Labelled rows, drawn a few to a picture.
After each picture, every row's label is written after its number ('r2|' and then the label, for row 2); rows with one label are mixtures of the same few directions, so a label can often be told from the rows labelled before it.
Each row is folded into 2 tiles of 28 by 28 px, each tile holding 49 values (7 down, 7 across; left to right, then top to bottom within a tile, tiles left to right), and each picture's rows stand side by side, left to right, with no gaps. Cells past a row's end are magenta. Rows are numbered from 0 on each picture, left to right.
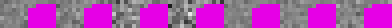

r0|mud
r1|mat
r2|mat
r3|mat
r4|mat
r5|mat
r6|mat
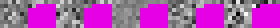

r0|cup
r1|mat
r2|mud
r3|mud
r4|cup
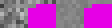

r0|mat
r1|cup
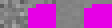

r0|mat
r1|mud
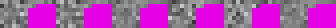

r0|mat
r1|mat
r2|mud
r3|mud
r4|cup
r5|mud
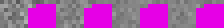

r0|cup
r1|cup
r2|mat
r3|cup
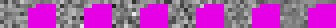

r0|mat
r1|mud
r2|mat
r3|cup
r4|cup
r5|mud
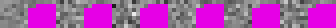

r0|mud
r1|mat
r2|mat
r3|cup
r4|mud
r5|mat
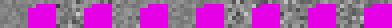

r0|cup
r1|mat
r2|mud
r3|mud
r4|cup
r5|mat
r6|mud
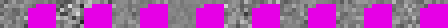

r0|mud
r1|mud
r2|mat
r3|cup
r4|mat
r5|mud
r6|mat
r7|cup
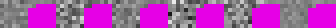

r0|mat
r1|mud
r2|mud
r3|mat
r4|cup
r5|cup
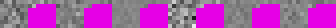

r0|cup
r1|mat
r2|cup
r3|mud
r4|cup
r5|cup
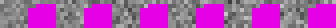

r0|cup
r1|cup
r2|cup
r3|cup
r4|mat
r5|mat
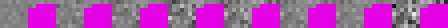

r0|cup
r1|mat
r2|mud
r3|mud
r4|mat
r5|mat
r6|mat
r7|mat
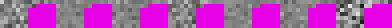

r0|cup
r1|mat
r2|mat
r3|cup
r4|mud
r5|mat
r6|mud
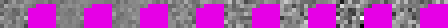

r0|mud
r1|mud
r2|mat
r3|cup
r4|mat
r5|mud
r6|mud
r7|mat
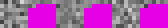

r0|mat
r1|mat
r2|cup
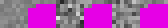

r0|cup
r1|mud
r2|mat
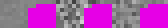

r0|mud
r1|cup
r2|mat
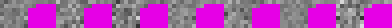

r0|mud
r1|cup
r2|mud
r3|mud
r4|mat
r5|cup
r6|mud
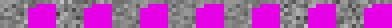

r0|mud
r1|mat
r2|mud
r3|mud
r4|mud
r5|mud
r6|cup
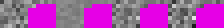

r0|cup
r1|mud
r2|mud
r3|mud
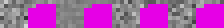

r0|mud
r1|mat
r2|cup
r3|mud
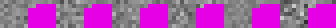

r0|mud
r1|mat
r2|mat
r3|cup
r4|cup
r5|mud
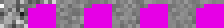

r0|mat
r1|mud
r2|cup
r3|cup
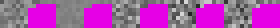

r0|cup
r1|mat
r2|mud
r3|cup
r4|cup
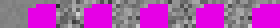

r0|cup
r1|mat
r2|mud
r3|cup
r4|mud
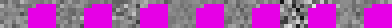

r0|mat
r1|mud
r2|mud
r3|cup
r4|cup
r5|cup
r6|mat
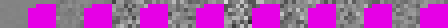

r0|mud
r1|mud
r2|cup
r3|mat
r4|cup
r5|mat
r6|cup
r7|mud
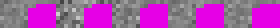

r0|mud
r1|mat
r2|mud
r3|mud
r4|mud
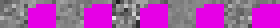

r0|mud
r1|mud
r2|mud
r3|mat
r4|mud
